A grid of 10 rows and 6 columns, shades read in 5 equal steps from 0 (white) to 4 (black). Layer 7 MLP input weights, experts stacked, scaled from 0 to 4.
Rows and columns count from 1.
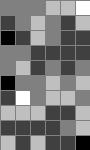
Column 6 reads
0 1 3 3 2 1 2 1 1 4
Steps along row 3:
down down up up same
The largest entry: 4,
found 3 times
